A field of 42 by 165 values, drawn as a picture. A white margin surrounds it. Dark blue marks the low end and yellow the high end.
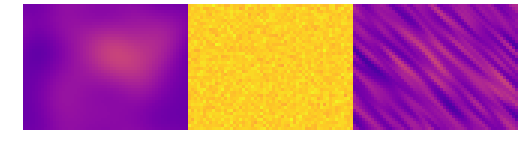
The table splits into one row of 3 panels. Panel 1,1: low, smooth. Panel 1,2: very high, fine-grained, faint in contrast. Panel 1,3: low, slanting down to the right.
